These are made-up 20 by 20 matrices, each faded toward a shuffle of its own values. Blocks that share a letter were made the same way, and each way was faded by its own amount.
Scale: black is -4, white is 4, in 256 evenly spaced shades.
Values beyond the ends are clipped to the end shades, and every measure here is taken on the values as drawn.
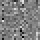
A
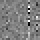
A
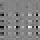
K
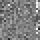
A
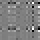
K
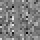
A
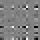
K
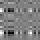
K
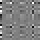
K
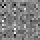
A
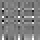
K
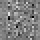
A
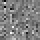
A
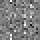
A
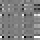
K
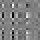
K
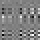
K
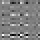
K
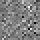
A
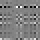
K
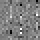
A
